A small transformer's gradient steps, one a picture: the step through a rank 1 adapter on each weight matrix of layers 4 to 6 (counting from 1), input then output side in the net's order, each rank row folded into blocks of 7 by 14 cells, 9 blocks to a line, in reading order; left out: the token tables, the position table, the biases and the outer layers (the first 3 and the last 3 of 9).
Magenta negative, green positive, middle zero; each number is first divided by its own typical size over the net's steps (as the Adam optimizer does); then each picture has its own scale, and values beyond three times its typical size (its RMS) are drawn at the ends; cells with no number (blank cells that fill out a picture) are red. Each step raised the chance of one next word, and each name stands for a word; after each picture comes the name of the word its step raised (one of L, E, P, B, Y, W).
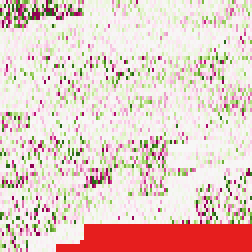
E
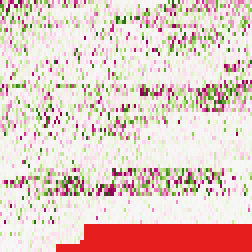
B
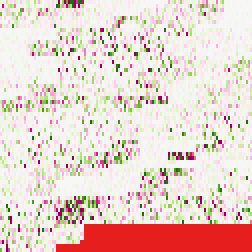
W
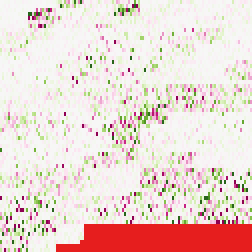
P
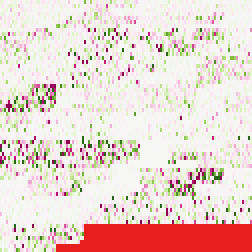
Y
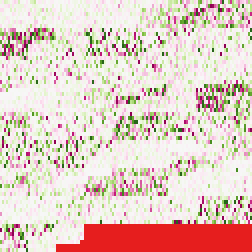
E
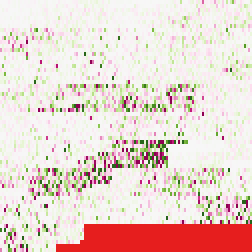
P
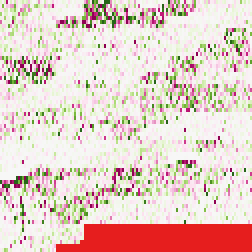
B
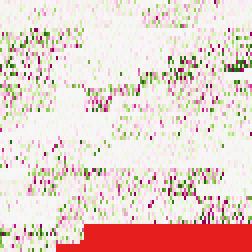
P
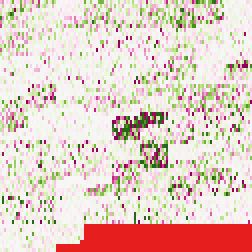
B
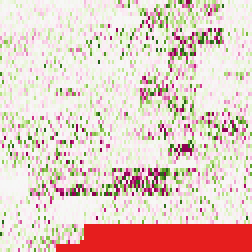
B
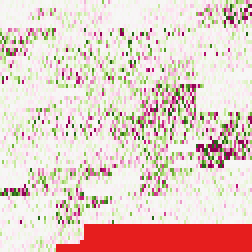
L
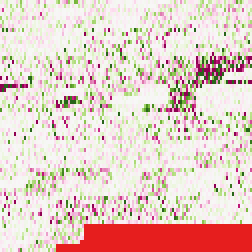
L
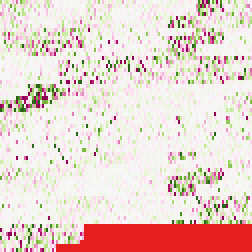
W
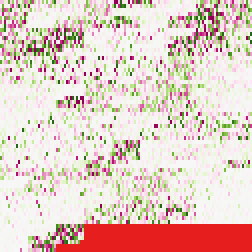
L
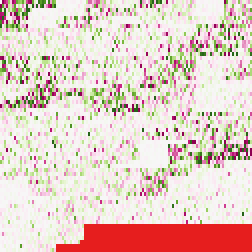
L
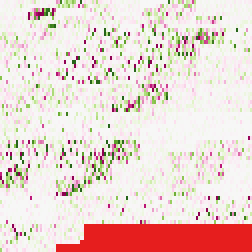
Y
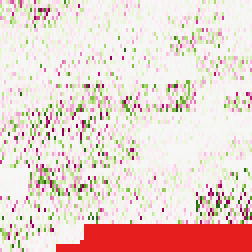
P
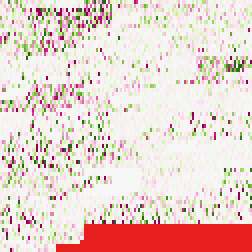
Y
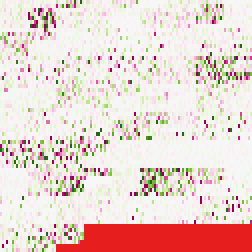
Y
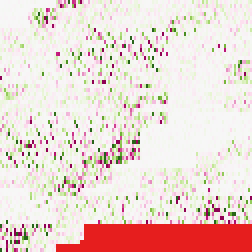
W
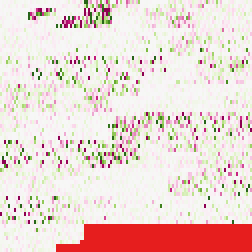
Y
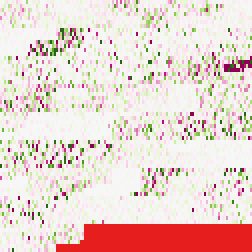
Y
